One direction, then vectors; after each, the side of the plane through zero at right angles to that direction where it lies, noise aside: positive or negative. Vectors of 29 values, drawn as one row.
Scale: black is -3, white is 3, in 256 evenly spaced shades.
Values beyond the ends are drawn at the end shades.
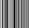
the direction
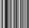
positive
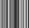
positive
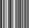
negative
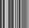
negative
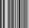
negative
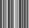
negative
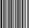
negative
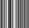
negative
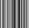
positive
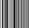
positive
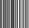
negative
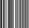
negative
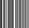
negative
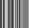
negative
